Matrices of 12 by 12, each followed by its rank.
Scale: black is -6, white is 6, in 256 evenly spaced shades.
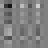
one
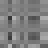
one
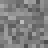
full rank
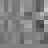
two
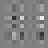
one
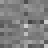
two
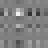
one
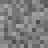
full rank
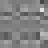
two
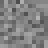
full rank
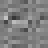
two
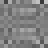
two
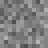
full rank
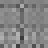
two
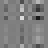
one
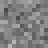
full rank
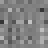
two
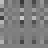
one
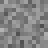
full rank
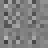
two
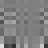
one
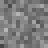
full rank
